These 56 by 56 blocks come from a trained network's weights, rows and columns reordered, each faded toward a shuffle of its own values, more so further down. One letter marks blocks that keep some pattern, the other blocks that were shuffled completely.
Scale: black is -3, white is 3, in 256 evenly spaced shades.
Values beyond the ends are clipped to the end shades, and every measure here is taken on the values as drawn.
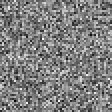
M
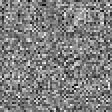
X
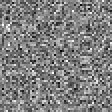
X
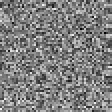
X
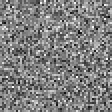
M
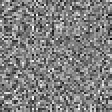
X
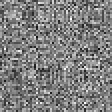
X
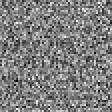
X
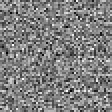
X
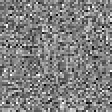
X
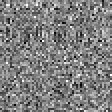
X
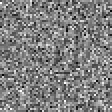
M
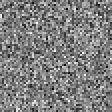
M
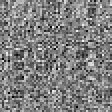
X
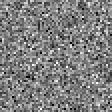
M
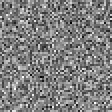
X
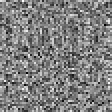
X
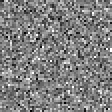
M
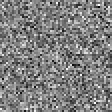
M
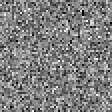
M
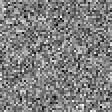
M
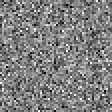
M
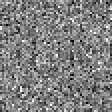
X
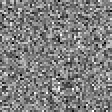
X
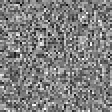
X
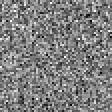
M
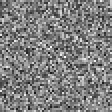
M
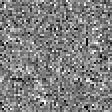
X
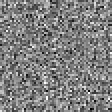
X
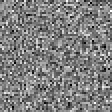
X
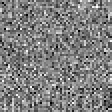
X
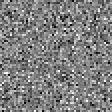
X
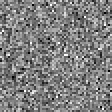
X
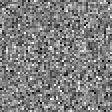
X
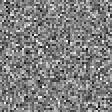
X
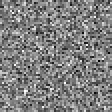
M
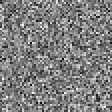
X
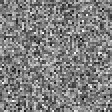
M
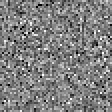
M
